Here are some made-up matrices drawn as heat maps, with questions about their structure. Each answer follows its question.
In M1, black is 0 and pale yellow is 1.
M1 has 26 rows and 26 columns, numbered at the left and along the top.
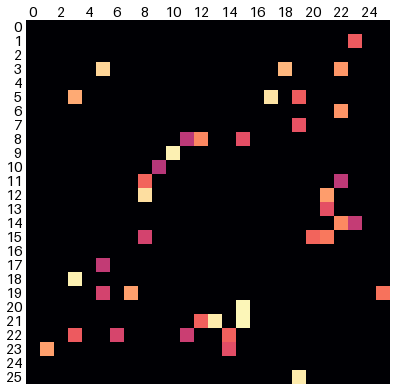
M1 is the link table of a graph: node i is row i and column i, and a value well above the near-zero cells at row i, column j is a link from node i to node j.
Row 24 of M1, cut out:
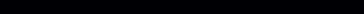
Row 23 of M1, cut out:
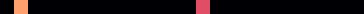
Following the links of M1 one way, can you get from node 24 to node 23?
no
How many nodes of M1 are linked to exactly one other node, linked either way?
10
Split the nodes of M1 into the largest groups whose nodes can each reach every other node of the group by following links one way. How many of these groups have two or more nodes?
2
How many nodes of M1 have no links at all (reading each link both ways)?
5
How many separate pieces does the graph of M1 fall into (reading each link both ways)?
7
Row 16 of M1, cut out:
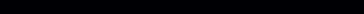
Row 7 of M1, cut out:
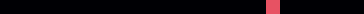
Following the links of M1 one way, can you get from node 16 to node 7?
no
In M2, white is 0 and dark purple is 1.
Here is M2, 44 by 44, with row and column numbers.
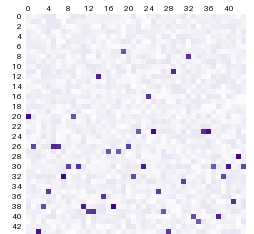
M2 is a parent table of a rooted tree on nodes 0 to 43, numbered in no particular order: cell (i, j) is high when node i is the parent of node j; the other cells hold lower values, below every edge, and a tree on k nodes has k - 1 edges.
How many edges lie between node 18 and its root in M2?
5
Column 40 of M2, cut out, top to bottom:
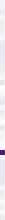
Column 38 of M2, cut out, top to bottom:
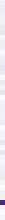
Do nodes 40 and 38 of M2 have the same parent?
no
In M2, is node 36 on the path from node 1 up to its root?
no
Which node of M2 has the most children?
30
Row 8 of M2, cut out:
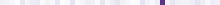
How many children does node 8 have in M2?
1
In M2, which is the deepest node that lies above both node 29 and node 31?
40
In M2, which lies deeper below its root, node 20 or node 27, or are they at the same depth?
the same depth
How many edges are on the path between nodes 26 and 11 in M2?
6
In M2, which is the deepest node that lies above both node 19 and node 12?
32
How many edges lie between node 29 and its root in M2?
4
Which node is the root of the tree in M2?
30
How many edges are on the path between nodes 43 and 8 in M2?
2
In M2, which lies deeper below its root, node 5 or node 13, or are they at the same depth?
the same depth
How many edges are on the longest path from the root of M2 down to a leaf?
6
